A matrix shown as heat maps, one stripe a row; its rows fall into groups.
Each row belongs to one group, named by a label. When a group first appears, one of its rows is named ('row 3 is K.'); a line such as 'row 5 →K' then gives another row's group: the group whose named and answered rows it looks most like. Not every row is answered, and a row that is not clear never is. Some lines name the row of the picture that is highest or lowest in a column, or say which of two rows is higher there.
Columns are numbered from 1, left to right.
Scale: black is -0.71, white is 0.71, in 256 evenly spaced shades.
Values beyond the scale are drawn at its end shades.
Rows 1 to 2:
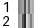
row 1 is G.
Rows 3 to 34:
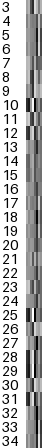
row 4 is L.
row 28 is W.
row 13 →L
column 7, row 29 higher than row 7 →Yes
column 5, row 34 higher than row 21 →No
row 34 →L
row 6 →L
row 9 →G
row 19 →L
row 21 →G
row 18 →L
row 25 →W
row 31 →W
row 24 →L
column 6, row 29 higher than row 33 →Yes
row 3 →G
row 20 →L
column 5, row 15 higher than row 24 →No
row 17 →L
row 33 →L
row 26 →G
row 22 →L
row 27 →L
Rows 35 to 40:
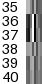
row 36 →W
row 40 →W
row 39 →W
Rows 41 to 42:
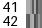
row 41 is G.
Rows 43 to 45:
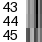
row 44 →L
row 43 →L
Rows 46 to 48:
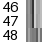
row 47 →G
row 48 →L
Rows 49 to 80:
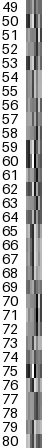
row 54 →G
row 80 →G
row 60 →W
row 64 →W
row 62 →W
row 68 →G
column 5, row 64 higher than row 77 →No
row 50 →W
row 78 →L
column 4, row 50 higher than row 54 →Yes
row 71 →L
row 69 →W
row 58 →L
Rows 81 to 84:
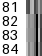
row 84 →L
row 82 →L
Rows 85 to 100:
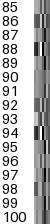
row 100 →L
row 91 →L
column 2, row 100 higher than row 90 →No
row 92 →W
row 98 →W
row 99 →L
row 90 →L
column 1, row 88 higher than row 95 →No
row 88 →W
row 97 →L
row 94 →W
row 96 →G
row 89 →L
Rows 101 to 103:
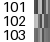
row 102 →G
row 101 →W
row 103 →W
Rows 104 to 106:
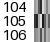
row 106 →G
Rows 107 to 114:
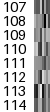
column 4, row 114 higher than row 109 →Yes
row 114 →W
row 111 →L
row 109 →G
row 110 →G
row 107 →W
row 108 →L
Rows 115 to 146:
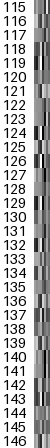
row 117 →L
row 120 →W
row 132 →W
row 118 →W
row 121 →G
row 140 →L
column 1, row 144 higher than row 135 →No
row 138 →W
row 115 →L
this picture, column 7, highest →115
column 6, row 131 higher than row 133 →No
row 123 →L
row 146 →G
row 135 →L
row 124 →W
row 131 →L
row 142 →W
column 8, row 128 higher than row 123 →Yes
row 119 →W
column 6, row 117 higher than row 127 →Yes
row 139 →G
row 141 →L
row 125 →G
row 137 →W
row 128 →L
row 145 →W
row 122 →L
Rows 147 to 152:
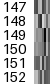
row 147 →W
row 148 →G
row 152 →G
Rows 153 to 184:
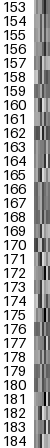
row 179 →W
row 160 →G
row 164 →L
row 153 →L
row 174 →G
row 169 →G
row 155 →G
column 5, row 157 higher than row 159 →Yes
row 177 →L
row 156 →L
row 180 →W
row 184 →G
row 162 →W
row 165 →G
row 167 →W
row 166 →W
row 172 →L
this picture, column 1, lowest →170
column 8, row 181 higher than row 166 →No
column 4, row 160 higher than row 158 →No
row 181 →L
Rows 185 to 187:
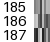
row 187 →W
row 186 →G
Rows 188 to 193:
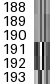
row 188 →G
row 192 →W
